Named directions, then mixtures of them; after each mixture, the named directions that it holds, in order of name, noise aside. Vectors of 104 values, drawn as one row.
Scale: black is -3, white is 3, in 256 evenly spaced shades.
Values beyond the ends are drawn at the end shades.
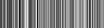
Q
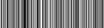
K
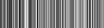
Q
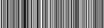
K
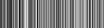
Q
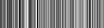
Q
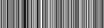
K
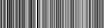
K, Q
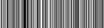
K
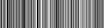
K, Q
